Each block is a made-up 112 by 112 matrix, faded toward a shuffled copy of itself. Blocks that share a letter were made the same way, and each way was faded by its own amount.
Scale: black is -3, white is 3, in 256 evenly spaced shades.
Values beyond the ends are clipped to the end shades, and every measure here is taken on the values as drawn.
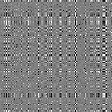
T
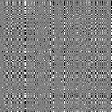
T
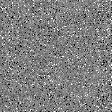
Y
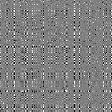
T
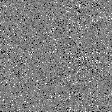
Y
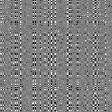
T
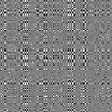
T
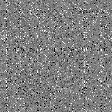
Y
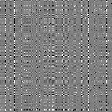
T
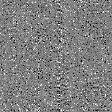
Y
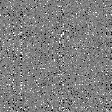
Y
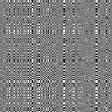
T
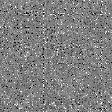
Y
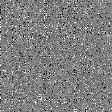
Y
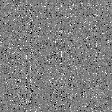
Y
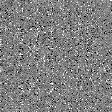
Y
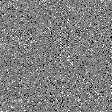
Y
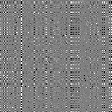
T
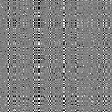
T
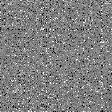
Y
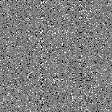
Y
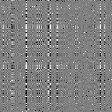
T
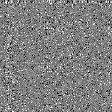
Y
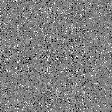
Y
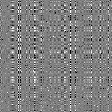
T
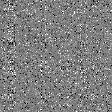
Y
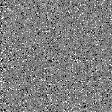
Y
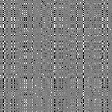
T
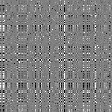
T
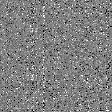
Y
